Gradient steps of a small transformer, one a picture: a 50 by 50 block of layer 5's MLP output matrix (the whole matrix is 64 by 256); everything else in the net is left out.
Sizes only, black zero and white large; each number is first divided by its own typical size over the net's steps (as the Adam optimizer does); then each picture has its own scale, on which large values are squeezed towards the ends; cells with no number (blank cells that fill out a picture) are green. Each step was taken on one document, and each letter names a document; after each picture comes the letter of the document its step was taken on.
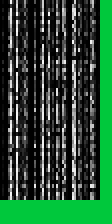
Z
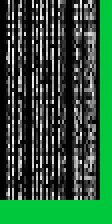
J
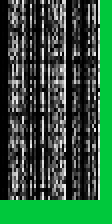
Z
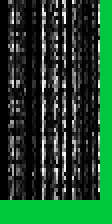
Z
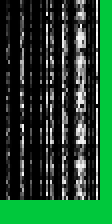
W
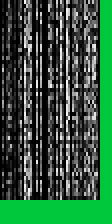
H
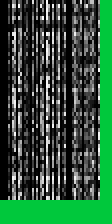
J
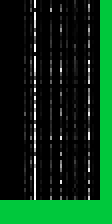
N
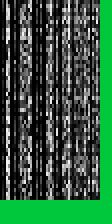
H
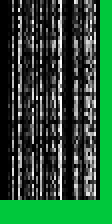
J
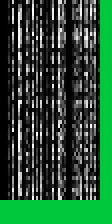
J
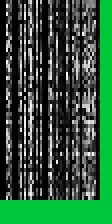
H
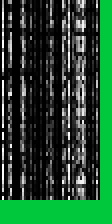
W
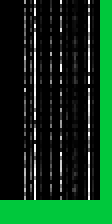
N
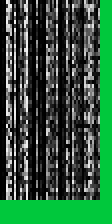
H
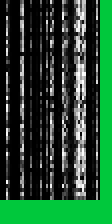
W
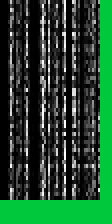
Z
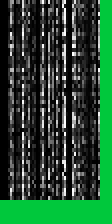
Z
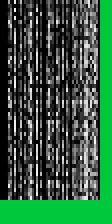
H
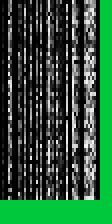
H
